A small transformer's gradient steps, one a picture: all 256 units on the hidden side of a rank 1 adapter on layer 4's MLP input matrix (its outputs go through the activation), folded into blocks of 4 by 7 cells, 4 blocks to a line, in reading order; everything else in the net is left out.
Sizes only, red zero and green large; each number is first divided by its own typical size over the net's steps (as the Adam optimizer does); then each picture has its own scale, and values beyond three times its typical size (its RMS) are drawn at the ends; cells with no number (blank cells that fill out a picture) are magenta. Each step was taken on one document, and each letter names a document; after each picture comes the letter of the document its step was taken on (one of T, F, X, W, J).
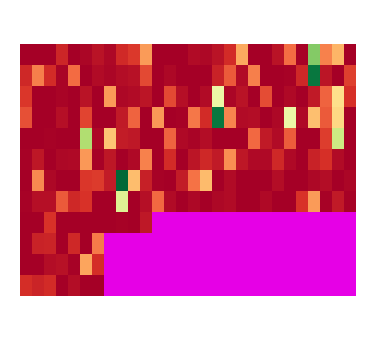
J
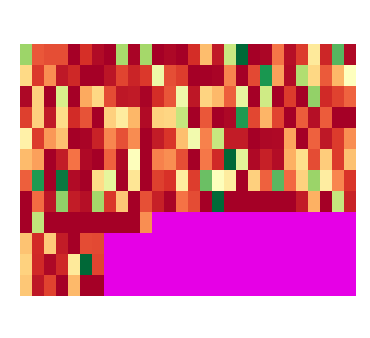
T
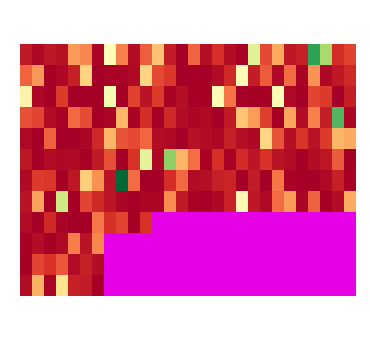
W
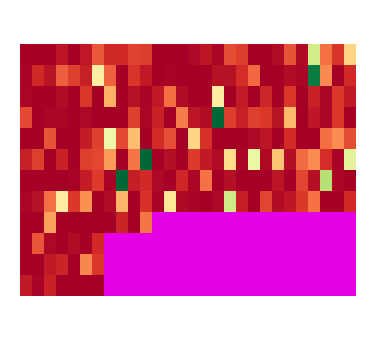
J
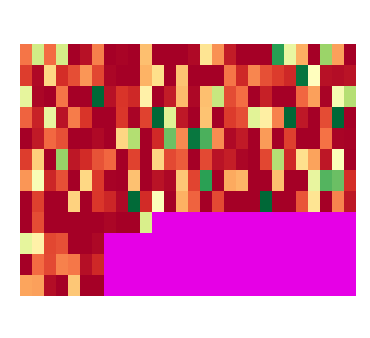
T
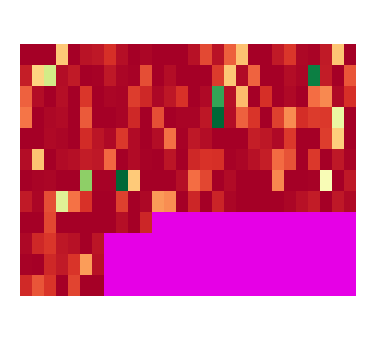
J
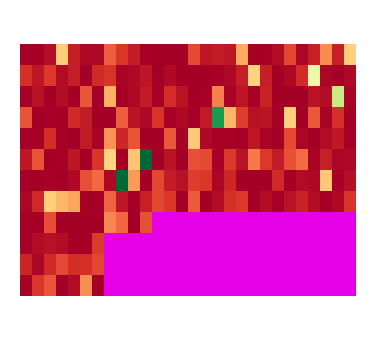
J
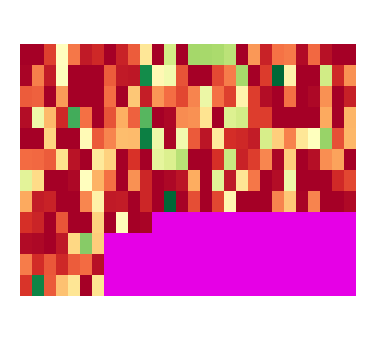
W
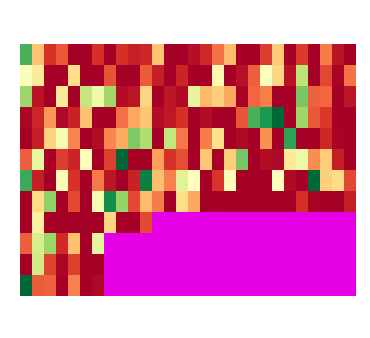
T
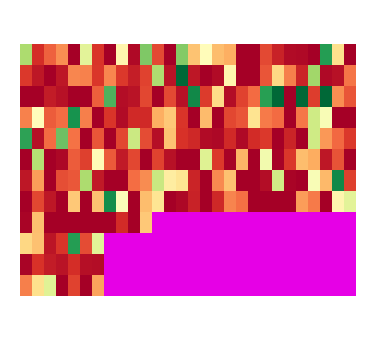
T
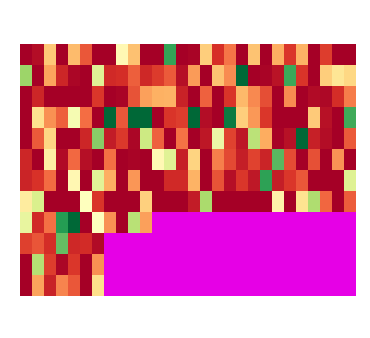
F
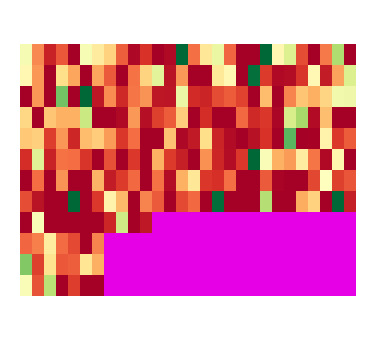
T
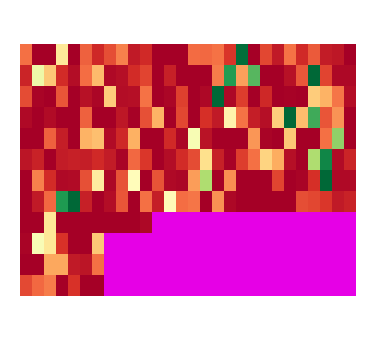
J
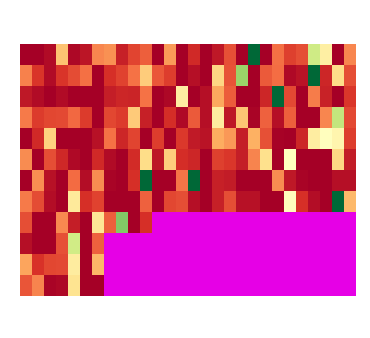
W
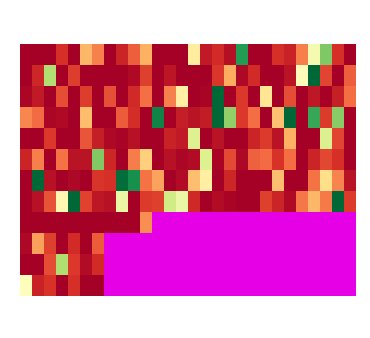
J
